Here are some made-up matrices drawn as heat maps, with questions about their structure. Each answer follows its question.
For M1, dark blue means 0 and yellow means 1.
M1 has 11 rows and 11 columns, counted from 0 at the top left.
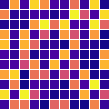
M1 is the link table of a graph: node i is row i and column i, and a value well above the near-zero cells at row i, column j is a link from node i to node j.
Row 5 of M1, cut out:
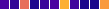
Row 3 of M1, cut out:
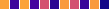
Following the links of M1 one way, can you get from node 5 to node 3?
yes
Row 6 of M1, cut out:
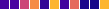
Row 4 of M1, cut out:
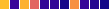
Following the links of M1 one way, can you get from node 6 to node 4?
yes
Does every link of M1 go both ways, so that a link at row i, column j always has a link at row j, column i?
yes
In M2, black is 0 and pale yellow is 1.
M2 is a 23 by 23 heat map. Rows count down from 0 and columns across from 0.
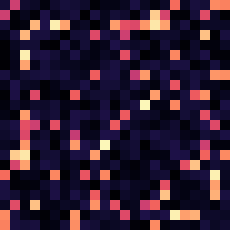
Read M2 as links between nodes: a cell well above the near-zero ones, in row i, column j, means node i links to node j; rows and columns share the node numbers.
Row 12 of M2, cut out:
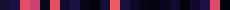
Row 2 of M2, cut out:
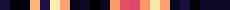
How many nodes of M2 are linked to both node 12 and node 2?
3
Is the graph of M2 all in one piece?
no
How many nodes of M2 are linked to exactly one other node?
2
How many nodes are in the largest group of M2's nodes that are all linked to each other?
3
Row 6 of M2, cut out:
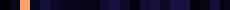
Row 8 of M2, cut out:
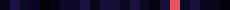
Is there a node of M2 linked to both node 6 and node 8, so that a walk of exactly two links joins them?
no
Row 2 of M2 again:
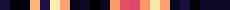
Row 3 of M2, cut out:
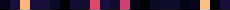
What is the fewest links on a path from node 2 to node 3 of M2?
1
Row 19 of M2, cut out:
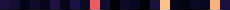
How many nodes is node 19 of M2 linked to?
3
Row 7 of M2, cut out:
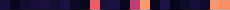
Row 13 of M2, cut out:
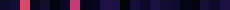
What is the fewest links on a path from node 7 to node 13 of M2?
1
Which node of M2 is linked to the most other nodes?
node 2
